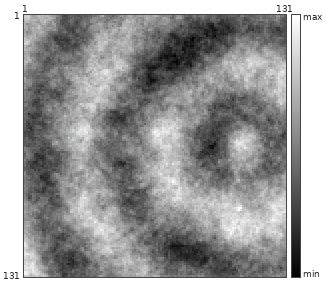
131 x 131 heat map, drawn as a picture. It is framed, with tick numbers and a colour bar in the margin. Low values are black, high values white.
Slope: none. Rings: centred on the middle right. Ninth with the lowest average: top middle. Ninth with the highest average: bottom right.
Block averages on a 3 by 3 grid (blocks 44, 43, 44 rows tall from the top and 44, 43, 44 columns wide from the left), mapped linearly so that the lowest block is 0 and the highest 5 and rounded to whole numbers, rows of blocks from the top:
3 0 2
2 4 1
3 2 5
